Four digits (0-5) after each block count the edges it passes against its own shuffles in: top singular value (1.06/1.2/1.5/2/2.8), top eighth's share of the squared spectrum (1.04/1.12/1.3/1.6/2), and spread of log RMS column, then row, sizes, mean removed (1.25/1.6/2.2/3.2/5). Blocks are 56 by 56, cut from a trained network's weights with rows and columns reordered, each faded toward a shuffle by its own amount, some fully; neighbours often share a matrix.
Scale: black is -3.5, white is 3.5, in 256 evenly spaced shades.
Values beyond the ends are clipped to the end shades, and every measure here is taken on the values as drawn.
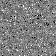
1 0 0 0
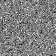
0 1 0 0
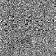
3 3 1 2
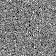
0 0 0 0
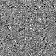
2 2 0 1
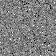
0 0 0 0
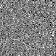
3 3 2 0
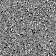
0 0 0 0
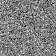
0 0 0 0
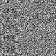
3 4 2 1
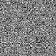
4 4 0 2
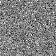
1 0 0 0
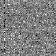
3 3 1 1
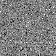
2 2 0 0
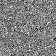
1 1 0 0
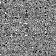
2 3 1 0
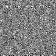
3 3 1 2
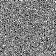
1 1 0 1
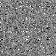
2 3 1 1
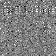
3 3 0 2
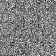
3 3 0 1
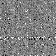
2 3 0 2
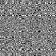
4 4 0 3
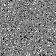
0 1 0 0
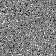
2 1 0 0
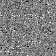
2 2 0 1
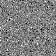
2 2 0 1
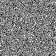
0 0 0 0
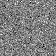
0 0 0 0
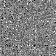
2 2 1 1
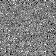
2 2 0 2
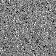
0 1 0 0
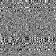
4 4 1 3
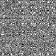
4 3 2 2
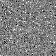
1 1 1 0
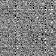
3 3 2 1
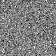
1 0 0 0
